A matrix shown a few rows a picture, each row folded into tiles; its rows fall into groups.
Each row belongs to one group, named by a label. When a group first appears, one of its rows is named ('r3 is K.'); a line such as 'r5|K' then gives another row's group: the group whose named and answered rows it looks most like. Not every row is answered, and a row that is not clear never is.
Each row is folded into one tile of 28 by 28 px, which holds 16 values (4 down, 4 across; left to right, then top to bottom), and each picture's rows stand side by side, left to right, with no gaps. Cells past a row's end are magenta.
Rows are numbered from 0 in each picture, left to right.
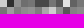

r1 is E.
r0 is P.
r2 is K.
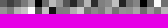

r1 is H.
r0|E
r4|P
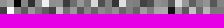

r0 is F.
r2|H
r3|K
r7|F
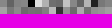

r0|H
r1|K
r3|P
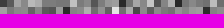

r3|H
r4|H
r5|K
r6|P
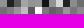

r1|F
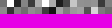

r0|K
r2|E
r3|F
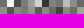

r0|K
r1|K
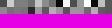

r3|P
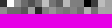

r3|E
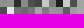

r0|F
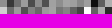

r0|H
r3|H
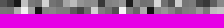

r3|F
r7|E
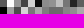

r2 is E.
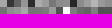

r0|P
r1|K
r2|F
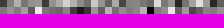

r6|H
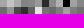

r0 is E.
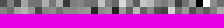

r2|P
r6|H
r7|K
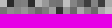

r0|P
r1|K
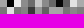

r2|E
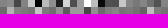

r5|F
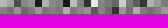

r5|K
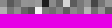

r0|H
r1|F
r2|K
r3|H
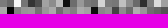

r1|E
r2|P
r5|E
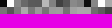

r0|K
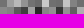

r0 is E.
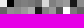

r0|P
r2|F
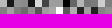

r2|H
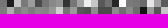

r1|P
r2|H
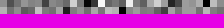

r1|F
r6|E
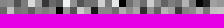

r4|P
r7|E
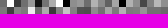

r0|K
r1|H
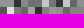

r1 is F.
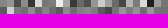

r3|E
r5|P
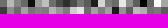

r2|E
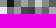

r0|H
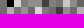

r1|F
